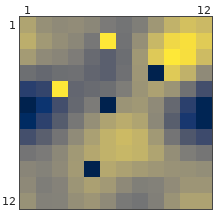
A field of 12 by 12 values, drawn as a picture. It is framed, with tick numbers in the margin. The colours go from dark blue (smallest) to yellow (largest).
Ninth with the highest average: top right. Lone odd cells: 5, 2 higher and 3 lower than their neighbours. Ninth with the lowest average: middle left.
